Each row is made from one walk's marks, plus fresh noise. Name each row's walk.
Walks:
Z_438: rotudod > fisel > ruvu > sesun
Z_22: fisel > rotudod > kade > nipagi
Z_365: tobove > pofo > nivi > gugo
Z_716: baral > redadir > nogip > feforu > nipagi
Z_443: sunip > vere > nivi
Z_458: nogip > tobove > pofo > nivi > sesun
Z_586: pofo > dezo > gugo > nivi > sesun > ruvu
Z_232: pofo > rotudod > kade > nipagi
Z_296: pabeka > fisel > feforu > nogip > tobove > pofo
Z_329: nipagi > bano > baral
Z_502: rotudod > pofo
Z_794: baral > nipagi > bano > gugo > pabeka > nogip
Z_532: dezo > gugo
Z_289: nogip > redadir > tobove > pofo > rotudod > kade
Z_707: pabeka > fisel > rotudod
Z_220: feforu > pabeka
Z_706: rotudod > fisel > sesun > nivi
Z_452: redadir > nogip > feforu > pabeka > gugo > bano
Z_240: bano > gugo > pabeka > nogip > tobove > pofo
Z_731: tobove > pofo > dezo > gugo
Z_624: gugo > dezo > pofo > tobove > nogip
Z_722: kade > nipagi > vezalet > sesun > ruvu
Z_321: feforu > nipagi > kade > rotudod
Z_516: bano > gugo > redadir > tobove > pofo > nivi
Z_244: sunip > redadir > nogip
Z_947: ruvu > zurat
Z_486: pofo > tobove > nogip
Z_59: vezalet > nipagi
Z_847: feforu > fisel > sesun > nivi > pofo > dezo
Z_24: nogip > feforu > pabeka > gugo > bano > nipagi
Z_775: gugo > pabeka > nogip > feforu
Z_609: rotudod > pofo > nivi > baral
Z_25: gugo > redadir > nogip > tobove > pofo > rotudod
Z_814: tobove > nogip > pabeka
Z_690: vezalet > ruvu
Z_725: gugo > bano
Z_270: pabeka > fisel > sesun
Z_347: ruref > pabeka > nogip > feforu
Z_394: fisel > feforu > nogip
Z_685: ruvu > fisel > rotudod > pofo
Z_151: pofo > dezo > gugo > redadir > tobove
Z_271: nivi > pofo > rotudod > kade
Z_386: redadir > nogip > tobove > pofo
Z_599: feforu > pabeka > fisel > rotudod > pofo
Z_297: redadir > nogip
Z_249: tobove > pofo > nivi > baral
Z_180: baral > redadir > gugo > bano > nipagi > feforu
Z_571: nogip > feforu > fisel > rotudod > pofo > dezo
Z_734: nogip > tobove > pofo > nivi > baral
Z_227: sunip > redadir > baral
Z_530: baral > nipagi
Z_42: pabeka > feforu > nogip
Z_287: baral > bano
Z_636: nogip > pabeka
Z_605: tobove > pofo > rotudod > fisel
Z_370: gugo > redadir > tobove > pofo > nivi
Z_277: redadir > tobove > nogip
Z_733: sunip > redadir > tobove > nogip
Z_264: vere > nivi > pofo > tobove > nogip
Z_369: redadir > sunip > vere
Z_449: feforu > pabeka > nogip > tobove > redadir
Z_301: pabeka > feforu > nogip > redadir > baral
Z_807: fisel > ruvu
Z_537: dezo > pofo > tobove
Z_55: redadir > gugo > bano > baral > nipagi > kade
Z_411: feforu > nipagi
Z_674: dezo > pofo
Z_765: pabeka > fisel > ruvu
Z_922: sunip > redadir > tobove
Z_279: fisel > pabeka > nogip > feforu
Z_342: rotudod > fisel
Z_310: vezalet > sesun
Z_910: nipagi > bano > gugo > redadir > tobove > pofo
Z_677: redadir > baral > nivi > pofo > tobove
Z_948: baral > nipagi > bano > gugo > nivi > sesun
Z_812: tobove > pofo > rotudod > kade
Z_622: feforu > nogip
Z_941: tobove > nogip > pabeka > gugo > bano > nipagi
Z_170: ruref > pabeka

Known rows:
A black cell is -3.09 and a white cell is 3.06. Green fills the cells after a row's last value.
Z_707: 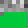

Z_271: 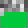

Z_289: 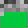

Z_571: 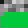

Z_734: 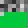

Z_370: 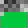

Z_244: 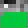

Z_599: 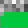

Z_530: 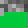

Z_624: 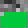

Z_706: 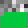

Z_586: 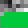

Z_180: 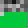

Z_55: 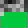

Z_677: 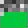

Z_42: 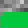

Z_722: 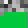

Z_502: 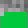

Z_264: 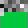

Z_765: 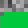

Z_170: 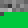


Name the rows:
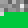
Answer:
Z_812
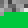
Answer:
Z_685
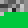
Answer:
Z_458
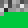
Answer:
Z_443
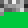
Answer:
Z_22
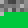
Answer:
Z_486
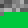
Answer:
Z_636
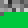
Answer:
Z_690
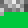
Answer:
Z_321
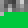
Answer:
Z_240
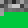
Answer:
Z_716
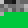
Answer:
Z_386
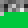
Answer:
Z_948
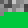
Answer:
Z_270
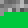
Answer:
Z_814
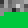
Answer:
Z_394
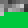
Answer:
Z_287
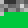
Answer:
Z_516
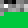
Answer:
Z_733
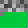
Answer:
Z_310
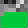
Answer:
Z_452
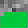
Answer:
Z_622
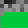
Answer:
Z_297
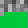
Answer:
Z_941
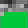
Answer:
Z_725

